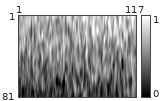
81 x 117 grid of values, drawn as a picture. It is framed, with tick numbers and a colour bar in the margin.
There is an overall slope up to the top. Streaks run downward. Overall the values sit about 50% of the way up the scale. The bottom left is the ninth with the lowest average. The top right is the ninth with the highest average.
